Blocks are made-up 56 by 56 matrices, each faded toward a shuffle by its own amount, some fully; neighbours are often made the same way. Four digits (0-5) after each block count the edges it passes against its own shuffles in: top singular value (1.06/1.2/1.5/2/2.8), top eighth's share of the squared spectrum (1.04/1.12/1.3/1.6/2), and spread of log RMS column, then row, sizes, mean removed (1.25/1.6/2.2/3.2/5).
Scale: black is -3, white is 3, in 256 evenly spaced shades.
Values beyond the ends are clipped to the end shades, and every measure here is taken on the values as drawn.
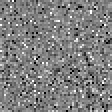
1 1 0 0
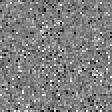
1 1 1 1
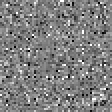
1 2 2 2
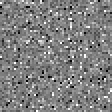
1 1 1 1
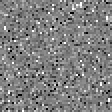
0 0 0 0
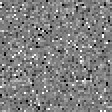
0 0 0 0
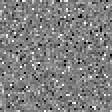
0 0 0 0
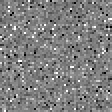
0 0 0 0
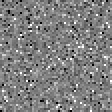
0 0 0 0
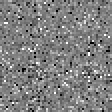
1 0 0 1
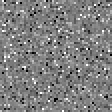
0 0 0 0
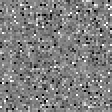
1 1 0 0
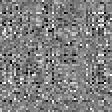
4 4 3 3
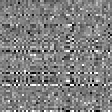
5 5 2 3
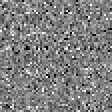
3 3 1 1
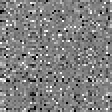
4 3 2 2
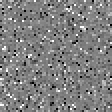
1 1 0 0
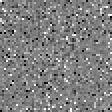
2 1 0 0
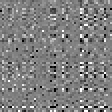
5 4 3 3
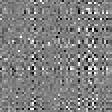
5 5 3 3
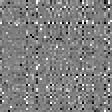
5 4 3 3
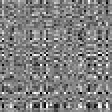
5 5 3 3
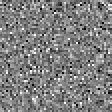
3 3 1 2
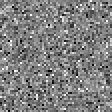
1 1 0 0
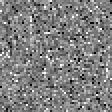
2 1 0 0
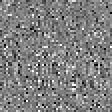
4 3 2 2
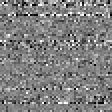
2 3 0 4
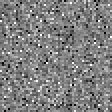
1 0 0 0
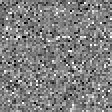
1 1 0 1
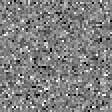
0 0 0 1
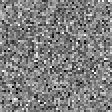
2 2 0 0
